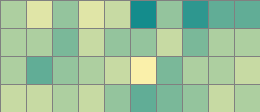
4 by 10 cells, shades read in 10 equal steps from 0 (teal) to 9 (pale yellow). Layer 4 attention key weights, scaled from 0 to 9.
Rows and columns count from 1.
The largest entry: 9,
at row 3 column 6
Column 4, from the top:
8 7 6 7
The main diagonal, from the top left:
6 6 5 7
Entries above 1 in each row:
8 10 10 10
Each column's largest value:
7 8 6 8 7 9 7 6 7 7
